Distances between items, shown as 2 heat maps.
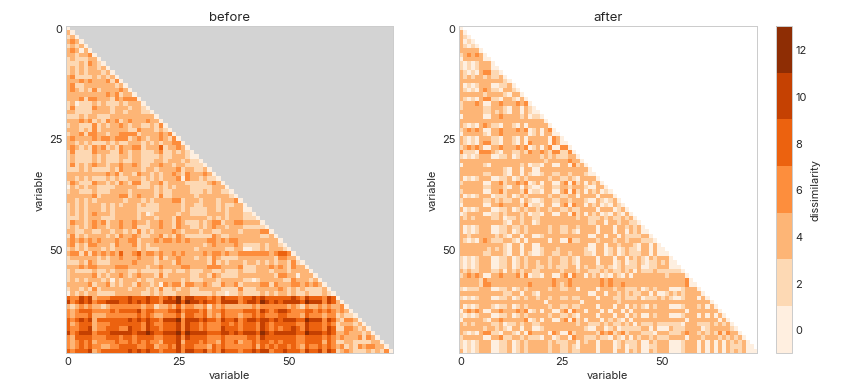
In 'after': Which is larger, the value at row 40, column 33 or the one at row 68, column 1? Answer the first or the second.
the second
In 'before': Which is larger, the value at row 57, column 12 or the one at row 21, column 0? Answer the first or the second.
the second
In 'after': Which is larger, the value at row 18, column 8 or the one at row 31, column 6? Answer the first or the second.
the first
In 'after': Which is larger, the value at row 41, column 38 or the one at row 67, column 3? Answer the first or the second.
the second
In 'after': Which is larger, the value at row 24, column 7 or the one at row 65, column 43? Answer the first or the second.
the second
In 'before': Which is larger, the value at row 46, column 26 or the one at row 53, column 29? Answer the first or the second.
the second
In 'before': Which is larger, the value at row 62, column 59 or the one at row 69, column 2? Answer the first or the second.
the first
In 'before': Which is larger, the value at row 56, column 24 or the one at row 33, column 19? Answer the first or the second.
the first
